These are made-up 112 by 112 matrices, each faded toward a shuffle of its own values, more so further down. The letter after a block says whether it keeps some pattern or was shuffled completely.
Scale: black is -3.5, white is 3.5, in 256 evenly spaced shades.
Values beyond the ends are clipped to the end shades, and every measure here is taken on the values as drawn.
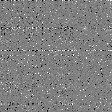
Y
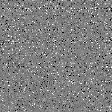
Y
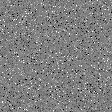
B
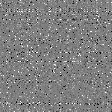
Y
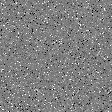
B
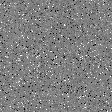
B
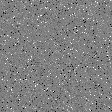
B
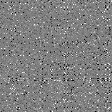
Y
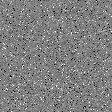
B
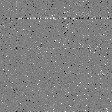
Y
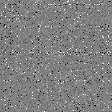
Y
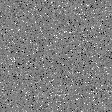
B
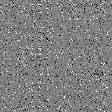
Y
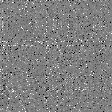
Y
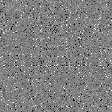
Y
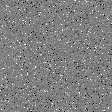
B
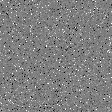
B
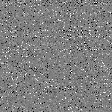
Y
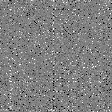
Y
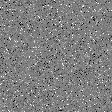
B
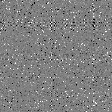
Y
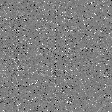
Y
